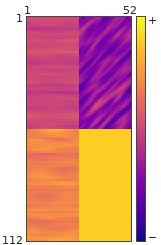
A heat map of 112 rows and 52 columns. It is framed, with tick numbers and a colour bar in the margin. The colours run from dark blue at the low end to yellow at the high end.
The table splits into 2 rows of 2 panels. Panel 1,1: middling, streaked across, faint in contrast. Panel 1,2: low, slanting up to the right. Panel 2,1: high, streaked across, faint in contrast. Panel 2,2: very high, flat.
